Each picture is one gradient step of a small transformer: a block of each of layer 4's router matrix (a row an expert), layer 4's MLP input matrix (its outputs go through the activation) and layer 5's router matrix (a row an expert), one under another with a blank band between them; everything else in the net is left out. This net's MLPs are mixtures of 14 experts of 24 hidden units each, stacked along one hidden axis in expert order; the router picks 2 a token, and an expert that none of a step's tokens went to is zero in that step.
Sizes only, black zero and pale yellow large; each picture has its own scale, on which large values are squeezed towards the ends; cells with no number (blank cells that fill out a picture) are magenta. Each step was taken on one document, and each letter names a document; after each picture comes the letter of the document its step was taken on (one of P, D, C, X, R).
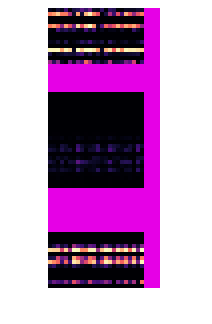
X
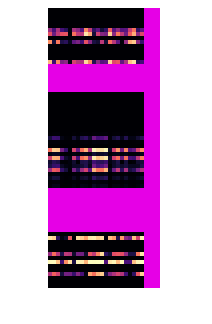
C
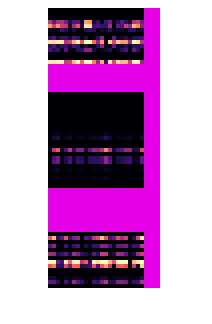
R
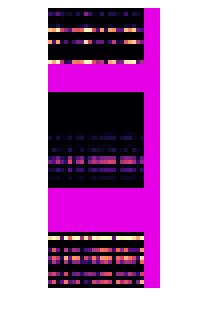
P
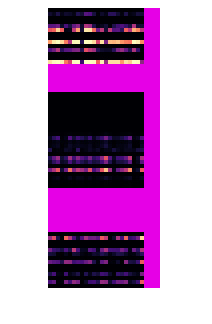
R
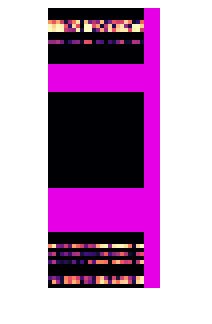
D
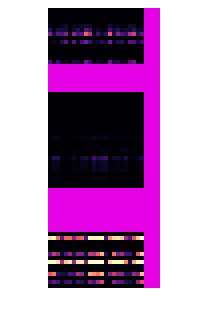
C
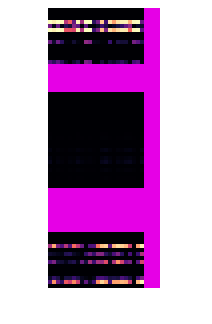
D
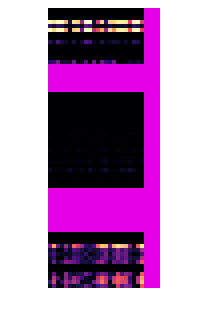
D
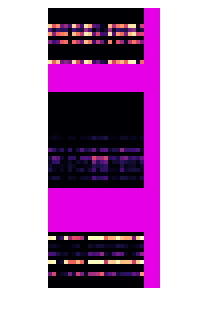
C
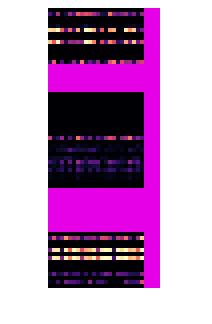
P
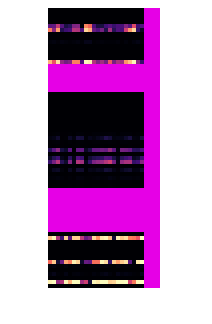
P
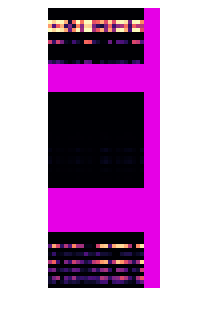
D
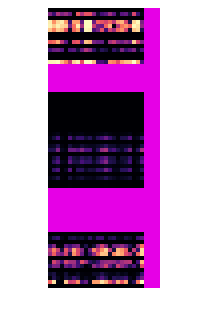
R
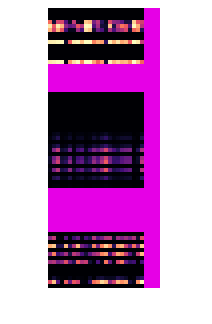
R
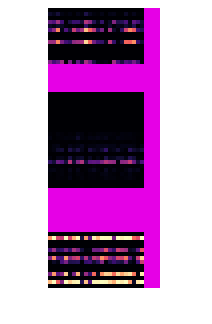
P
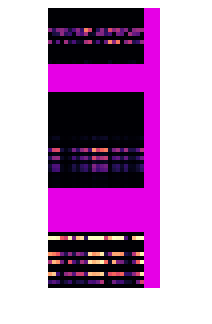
C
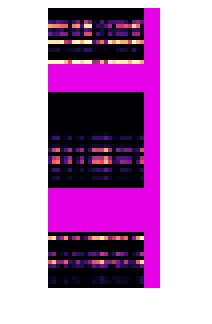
R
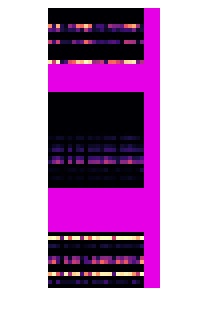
P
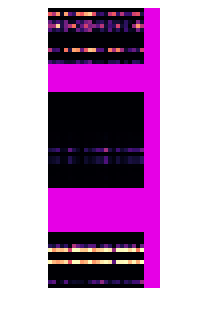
X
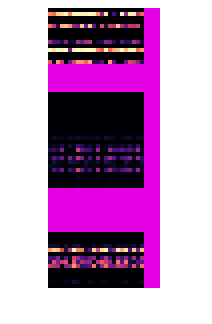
X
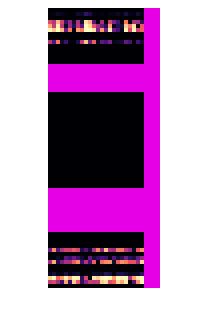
P
